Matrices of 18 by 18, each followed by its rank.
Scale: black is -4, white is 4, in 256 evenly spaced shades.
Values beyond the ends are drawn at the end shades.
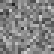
full rank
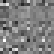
three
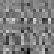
three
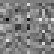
three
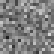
full rank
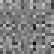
three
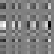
one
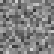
full rank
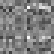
three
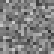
full rank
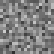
full rank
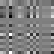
one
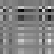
one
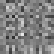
three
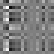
one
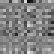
three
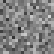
full rank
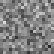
full rank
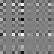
one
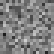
full rank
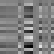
one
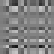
one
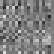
three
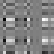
one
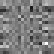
three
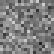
full rank
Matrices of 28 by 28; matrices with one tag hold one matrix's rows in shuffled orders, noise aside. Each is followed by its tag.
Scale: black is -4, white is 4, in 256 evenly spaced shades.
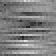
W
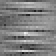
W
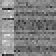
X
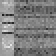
X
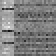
X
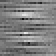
W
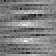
W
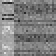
X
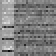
X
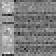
X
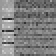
X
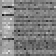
X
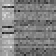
X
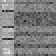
X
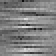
W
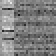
X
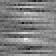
W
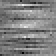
W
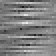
W
